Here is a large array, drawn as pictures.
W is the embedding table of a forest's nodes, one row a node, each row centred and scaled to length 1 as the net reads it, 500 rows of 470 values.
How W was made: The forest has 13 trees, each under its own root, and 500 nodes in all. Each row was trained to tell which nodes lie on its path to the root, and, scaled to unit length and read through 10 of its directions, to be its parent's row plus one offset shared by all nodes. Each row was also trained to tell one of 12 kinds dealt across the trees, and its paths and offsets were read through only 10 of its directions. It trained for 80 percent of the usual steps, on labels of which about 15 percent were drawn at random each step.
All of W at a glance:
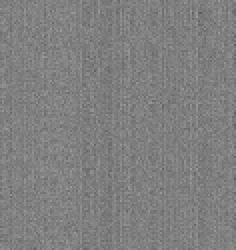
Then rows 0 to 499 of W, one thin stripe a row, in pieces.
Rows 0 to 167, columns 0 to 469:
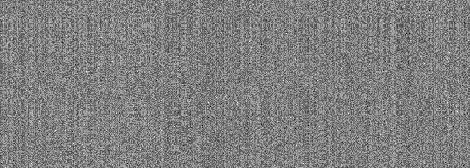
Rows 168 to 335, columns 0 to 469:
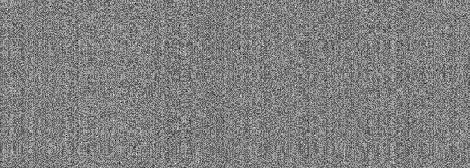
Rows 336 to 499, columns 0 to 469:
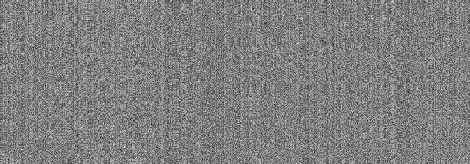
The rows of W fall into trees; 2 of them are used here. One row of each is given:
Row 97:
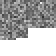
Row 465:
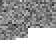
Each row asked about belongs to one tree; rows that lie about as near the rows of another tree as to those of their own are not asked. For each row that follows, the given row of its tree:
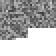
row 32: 97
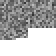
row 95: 97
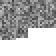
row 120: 97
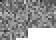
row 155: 465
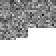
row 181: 97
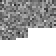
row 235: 465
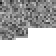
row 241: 97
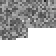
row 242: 97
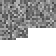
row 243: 97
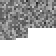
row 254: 97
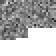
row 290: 465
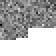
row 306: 465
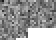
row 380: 465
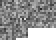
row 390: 465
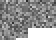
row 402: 465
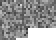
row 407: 465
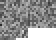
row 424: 465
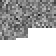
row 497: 465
